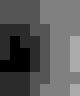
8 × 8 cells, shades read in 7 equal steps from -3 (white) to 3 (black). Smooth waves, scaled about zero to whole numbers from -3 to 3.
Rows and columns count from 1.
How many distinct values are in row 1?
2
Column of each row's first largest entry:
1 1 1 2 2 1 1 1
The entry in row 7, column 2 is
2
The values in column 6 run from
0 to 0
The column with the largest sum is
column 2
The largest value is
3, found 6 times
